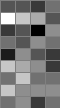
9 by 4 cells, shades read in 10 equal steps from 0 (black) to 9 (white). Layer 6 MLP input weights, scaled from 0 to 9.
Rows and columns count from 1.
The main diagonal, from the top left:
3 7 0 4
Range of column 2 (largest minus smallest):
4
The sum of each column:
41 44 32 33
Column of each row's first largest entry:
4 1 4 3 2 1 2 1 2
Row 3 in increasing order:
0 2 3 5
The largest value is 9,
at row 2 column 1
